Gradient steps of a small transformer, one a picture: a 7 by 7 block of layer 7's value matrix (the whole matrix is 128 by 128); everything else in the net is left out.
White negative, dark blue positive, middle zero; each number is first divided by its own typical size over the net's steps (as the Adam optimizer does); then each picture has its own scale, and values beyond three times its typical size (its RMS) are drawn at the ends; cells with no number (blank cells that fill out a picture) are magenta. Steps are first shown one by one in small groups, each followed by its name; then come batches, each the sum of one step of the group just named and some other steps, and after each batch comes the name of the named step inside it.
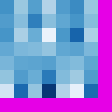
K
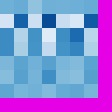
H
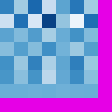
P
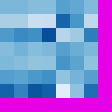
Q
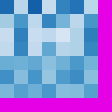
P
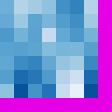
K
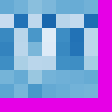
H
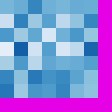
K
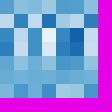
H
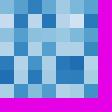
P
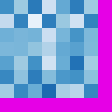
P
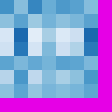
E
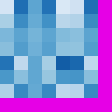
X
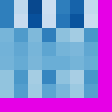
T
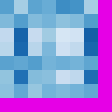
E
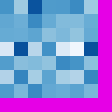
X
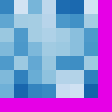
E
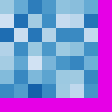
X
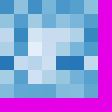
E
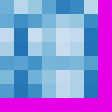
E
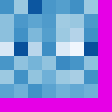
X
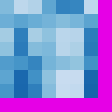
E
